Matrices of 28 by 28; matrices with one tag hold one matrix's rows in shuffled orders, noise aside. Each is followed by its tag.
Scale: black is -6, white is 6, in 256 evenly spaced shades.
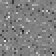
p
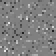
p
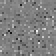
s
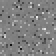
s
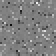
s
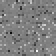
s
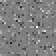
s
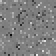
s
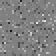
s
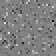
p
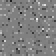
s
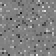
s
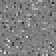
p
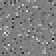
p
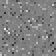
p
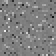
p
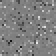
s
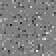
s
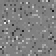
p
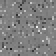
s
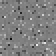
s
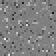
p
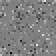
s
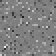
p
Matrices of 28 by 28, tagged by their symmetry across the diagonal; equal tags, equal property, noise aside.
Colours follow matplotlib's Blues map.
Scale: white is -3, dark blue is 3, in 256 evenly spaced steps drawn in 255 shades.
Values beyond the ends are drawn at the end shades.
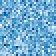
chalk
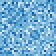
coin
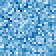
coin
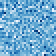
chalk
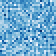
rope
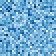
coin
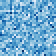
rope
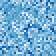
coin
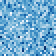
chalk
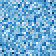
coin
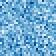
rope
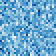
chalk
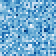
rope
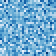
rope
